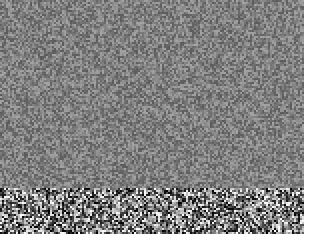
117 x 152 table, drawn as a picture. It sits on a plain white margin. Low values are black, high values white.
Stripes: none. Mirror symmetry: none. Histogram: heavy tails on both sides. Slope: none. Grain: fine. Seam: horizontal, 80% of the way down, the top part calmer.
